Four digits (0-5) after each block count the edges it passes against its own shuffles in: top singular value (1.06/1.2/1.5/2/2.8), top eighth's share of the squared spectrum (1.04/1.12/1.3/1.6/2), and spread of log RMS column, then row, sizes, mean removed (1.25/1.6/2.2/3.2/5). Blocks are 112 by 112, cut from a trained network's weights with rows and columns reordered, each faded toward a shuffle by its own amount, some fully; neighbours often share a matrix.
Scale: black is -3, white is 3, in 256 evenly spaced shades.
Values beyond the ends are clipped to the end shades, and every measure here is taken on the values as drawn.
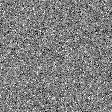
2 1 0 0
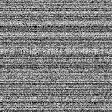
5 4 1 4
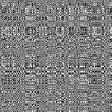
5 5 3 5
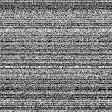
5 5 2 4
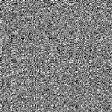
4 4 2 2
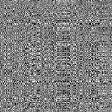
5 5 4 4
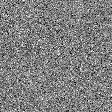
0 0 0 0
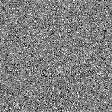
3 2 0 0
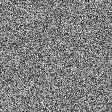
1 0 0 0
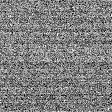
3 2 0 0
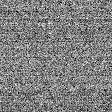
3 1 0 0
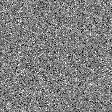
2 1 0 0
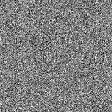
3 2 1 1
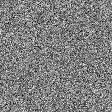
0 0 0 0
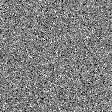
0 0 0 0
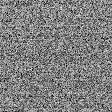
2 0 0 0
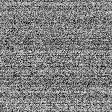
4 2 0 1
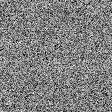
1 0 0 0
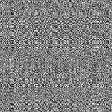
5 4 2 4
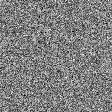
0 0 0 0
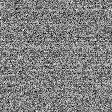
2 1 0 0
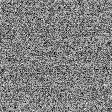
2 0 0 0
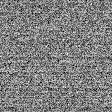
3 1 0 0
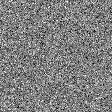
2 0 0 0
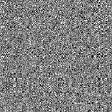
4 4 3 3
